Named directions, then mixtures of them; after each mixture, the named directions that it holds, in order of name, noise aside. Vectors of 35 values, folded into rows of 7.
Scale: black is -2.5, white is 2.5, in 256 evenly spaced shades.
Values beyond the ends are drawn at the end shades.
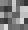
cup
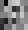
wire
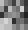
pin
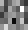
cup, pin, wire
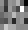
cup, pin, wire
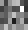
cup, pin, wire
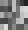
cup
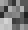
pin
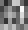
cup, pin, wire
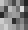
pin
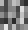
cup, pin, wire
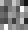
cup, pin, wire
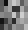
wire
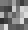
cup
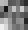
cup, pin, wire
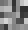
cup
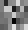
cup, pin, wire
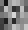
wire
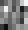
cup, pin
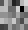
cup, pin, wire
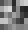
cup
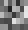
cup, pin, wire
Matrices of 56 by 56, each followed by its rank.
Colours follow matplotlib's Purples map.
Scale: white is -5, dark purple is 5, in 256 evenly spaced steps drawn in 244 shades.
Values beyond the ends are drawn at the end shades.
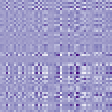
two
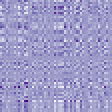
three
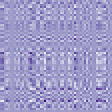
two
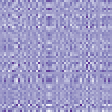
three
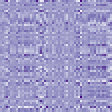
three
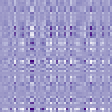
two
